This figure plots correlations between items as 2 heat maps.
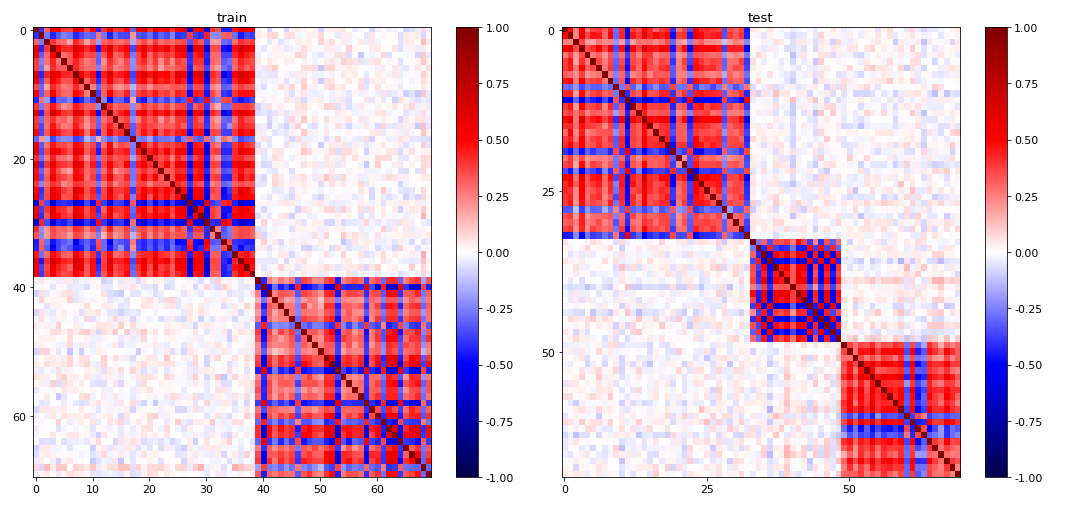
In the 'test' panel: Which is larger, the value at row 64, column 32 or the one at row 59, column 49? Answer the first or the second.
the second
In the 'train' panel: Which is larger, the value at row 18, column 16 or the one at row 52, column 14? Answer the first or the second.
the first
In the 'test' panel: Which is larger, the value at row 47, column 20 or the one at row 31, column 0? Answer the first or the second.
the second
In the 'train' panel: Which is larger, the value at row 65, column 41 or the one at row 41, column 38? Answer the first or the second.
the first
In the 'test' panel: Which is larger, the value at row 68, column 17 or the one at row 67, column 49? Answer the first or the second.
the second
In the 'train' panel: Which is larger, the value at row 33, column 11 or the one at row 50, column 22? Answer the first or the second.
the first
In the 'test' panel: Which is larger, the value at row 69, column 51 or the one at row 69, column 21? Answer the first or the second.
the first
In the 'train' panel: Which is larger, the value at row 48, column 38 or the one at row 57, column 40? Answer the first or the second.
the first
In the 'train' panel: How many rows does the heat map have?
70
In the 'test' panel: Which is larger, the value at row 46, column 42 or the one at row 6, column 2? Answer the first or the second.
the first
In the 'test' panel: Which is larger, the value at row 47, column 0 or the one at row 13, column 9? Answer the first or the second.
the first
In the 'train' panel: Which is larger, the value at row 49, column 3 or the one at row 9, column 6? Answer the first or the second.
the second
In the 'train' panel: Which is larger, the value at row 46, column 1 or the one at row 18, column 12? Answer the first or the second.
the second
